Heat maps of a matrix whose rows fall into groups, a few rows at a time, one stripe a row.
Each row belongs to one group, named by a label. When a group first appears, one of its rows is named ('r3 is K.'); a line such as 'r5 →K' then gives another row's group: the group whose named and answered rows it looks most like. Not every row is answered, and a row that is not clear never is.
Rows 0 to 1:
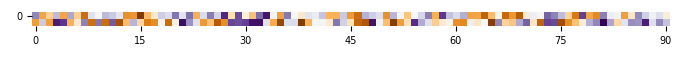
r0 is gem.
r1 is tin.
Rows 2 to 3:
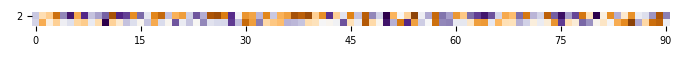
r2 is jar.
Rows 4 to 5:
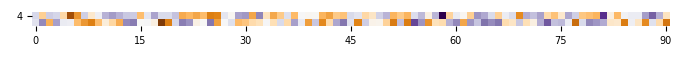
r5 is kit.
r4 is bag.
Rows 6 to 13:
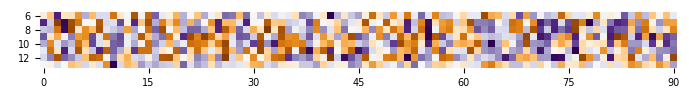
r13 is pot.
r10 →bag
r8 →kit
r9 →bag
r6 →pot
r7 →kit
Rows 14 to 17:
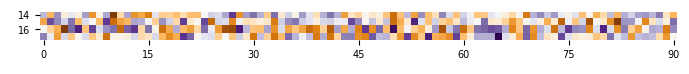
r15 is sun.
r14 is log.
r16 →jar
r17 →kit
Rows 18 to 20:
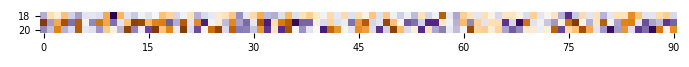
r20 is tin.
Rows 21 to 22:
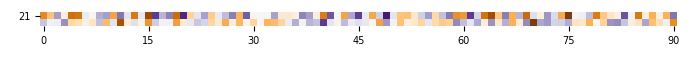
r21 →pot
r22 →kit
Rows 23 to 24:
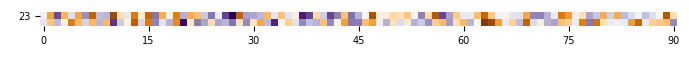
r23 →log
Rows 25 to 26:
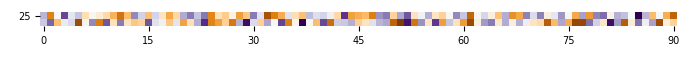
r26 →tin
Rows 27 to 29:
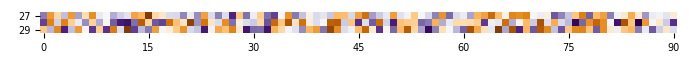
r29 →tin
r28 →bag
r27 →gem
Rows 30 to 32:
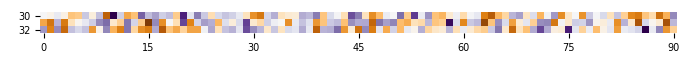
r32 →log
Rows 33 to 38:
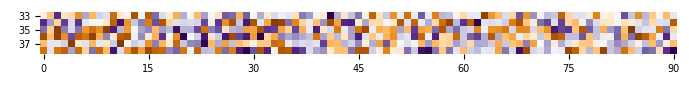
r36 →sun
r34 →kit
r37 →kit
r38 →tin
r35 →gem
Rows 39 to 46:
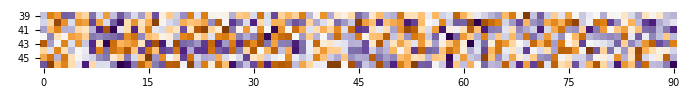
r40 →tin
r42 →tin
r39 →bag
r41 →bag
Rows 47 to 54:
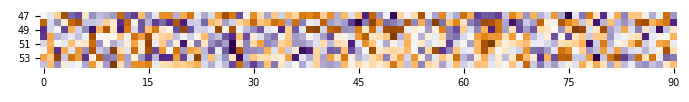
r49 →tin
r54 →log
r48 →pot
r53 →sun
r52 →log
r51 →gem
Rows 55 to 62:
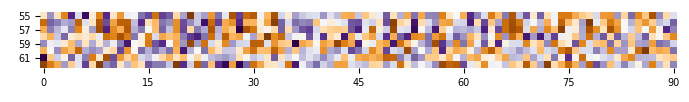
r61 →log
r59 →bag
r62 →sun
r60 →pot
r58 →kit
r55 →sun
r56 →sun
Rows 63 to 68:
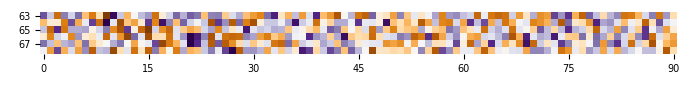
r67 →kit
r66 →kit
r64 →sun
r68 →log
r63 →gem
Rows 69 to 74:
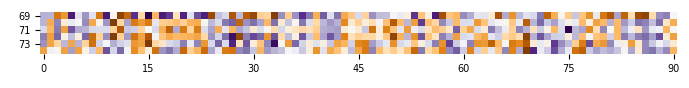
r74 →tin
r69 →sun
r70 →log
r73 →gem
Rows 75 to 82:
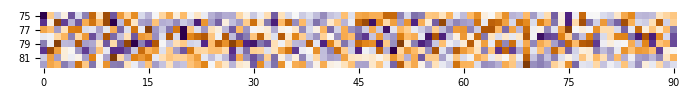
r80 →bag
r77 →pot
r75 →log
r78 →bag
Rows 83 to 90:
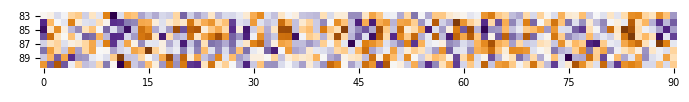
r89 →jar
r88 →gem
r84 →bag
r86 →bag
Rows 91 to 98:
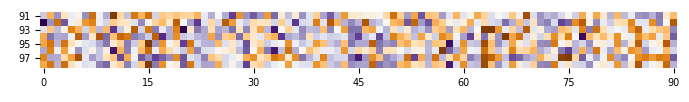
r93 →pot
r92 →kit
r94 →sun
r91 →log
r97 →pot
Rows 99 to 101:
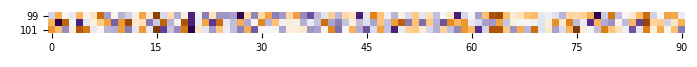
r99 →gem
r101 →pot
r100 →sun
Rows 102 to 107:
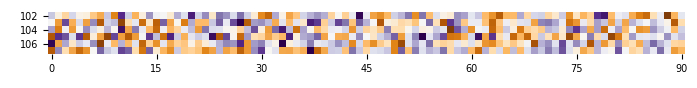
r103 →log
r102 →gem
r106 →log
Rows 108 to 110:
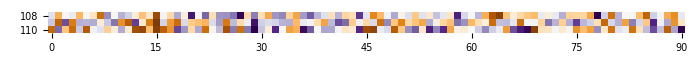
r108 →gem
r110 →tin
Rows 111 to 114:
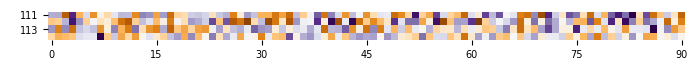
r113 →log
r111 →kit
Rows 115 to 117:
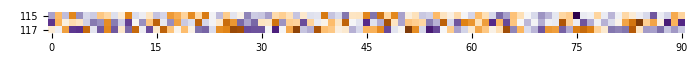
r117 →tin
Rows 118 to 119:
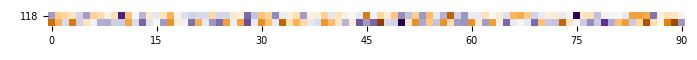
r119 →jar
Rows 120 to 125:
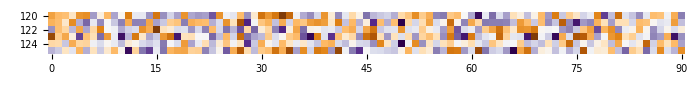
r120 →sun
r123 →tin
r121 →jar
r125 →kit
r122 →gem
